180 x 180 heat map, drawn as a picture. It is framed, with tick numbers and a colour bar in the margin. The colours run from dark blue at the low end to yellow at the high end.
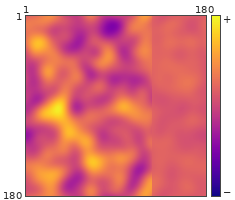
Neither half mirrors the other. The right part is calmer, past a seam about 70% of the way across. No row or column stands out. Overall the values sit about 60% of the way up the scale. The ninth with the lowest average is the top middle.
